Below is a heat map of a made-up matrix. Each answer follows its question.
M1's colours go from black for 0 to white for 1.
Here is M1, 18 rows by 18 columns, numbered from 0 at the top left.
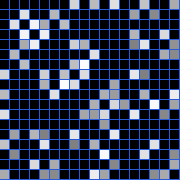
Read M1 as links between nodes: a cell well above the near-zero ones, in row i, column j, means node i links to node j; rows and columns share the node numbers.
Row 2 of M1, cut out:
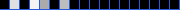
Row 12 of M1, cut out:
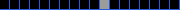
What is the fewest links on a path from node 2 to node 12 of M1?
4
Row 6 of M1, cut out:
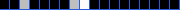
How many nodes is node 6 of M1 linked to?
3
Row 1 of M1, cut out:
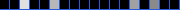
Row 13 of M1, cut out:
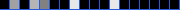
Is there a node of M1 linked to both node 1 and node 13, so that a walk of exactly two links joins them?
no
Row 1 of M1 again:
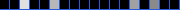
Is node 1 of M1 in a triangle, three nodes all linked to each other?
no
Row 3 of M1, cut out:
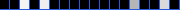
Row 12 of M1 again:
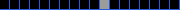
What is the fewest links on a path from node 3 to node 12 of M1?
4
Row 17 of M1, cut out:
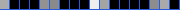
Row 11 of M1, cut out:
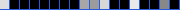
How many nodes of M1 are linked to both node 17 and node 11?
4
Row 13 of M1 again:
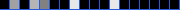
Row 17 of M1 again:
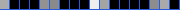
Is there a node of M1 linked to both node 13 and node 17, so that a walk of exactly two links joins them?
yes
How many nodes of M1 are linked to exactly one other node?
1
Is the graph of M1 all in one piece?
yes
